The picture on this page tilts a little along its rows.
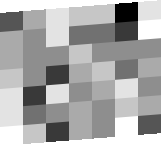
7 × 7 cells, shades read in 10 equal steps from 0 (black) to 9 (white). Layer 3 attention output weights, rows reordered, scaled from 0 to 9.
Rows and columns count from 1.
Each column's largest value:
9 7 8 7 7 9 9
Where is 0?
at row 1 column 6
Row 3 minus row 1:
3 -1 -3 0 -2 5 -3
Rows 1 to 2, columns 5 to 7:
7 0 8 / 4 2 9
